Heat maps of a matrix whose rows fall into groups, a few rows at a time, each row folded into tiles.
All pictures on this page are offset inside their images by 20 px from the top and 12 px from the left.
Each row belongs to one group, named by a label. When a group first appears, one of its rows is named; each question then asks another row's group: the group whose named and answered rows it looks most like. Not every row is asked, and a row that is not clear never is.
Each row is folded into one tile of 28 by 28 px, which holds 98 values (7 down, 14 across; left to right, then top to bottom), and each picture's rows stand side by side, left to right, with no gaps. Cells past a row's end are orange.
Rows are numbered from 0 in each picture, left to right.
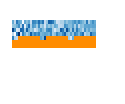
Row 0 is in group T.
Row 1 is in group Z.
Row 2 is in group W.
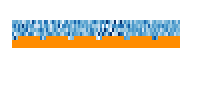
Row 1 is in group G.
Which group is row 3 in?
W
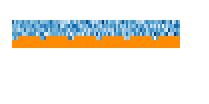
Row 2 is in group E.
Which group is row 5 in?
W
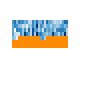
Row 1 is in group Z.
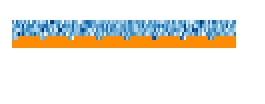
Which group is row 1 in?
G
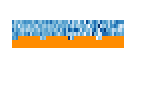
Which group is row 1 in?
Z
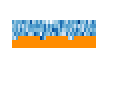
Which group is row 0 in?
W
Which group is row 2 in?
W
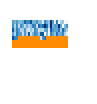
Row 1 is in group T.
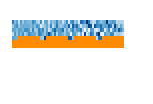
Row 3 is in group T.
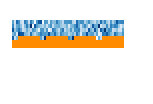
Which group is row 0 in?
G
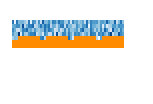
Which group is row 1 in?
E
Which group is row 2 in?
G
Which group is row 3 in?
W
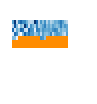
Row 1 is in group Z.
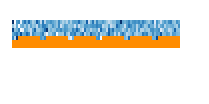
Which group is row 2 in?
W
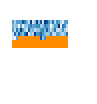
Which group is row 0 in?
W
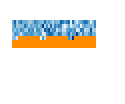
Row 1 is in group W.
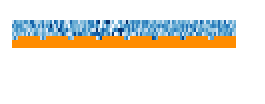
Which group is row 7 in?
T
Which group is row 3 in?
Z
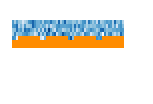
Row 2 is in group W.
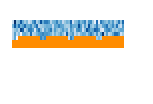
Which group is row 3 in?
T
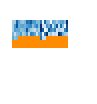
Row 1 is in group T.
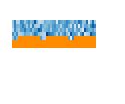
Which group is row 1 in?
G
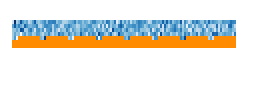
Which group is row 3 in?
W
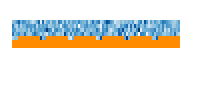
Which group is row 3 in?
Z
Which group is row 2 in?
W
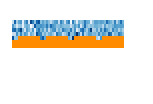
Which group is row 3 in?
W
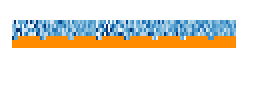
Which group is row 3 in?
T
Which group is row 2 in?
T
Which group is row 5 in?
Z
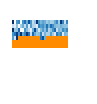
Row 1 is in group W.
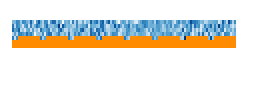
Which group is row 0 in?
G
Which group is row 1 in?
G
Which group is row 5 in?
G
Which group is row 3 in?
G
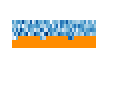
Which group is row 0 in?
W
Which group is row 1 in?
T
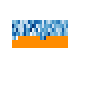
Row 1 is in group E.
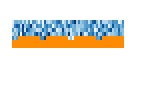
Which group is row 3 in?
E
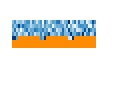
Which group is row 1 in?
E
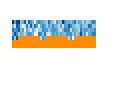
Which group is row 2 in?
Z
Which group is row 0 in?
G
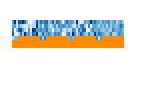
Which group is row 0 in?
Z
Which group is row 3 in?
W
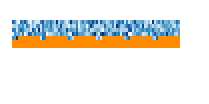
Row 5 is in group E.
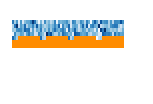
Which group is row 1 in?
G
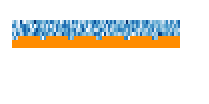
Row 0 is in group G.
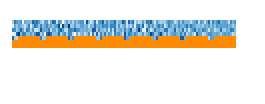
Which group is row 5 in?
E
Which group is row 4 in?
G
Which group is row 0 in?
T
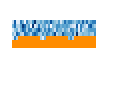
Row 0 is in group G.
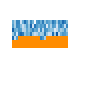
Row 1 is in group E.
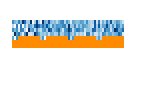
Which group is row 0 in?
W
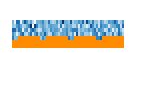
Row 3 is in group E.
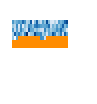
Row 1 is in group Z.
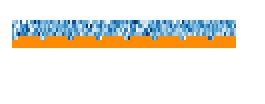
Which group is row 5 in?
G
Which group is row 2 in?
G
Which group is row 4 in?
Z
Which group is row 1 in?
W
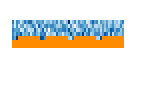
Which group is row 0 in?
E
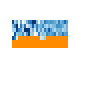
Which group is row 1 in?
W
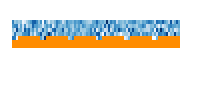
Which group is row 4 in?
W
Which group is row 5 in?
W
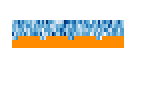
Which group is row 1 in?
Z
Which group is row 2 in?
G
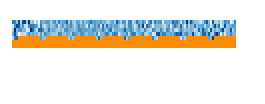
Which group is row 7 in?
E
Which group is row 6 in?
Z
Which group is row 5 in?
T
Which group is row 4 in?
G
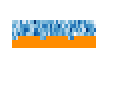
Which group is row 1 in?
T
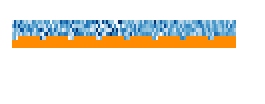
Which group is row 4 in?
T
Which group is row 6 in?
E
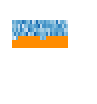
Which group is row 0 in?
W
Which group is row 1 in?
T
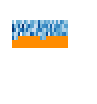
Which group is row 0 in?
T
